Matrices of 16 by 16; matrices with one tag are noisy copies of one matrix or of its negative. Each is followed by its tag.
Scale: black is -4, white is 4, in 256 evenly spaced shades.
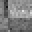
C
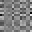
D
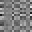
D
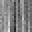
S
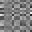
D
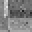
C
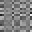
D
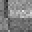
C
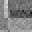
C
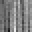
S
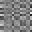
D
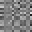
D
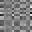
D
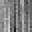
S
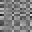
D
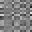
D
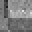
C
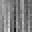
S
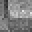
C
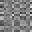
D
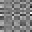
D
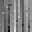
S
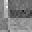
C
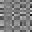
D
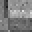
C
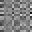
D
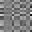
D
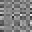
D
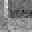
C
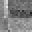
C
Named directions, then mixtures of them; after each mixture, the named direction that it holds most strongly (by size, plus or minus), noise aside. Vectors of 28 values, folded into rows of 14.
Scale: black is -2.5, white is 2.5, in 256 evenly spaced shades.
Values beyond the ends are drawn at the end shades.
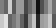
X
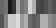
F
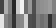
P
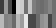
P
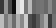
P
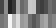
F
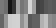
F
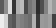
X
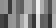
X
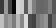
P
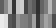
X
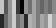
P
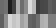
F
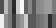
P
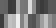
F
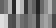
X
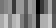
X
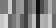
X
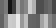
F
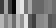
P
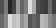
F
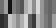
X
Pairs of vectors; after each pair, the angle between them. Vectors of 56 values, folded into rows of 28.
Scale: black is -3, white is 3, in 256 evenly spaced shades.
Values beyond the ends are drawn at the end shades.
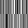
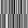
nearly opposite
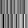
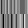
nearly parallel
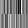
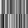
partly aligned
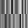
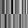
nearly parallel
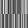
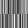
nearly parallel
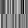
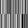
orthogonal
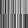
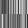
partly aligned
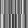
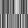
orthogonal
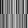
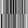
partly opposed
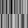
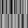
nearly parallel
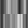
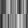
nearly parallel
